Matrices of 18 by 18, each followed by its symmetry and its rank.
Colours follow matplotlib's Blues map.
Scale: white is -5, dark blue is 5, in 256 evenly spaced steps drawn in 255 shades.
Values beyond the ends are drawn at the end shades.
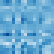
neither, rank two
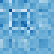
symmetric, rank three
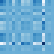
symmetric, rank one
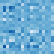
neither, rank three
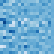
neither, rank three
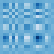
symmetric, rank one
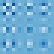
symmetric, rank one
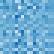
neither, rank three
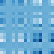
symmetric, rank one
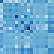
symmetric, rank three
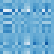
neither, rank two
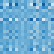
neither, rank two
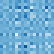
neither, rank two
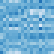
neither, rank three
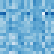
neither, rank three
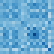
symmetric, rank three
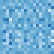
neither, rank three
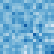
symmetric, rank three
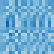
neither, rank two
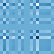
symmetric, rank one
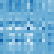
neither, rank two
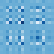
symmetric, rank one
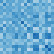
symmetric, rank three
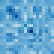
symmetric, rank three
